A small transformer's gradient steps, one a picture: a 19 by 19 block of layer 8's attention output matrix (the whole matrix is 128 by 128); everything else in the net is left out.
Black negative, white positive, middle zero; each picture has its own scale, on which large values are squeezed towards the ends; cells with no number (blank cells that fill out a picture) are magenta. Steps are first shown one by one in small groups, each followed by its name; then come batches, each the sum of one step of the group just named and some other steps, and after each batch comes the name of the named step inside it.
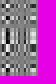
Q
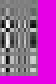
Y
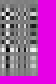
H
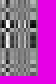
Y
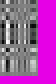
H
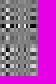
H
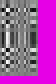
H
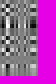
H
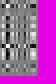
Q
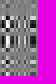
Y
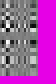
Y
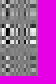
Q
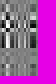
Y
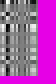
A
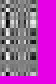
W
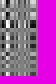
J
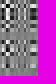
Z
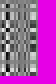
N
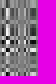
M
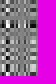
N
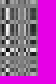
M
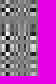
W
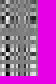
A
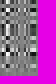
W
